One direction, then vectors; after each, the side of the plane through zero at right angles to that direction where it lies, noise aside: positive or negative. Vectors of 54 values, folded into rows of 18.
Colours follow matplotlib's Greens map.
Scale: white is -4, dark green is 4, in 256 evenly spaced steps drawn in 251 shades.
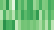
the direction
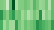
negative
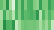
positive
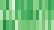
positive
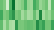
negative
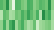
positive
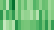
negative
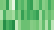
positive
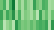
negative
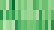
negative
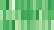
positive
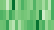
negative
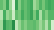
positive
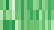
positive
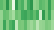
positive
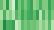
positive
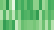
positive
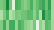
positive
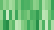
positive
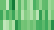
negative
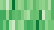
negative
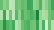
positive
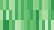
positive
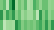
negative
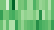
negative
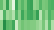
positive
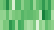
positive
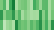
negative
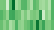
negative
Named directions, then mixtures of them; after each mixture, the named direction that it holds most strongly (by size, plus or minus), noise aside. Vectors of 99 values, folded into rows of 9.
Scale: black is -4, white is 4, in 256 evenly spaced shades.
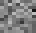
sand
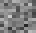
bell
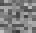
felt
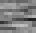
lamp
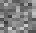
bell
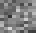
bell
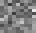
sand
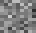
bell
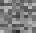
felt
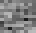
lamp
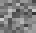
sand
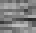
lamp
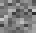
sand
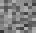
felt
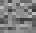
sand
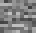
felt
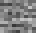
felt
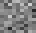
bell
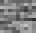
lamp
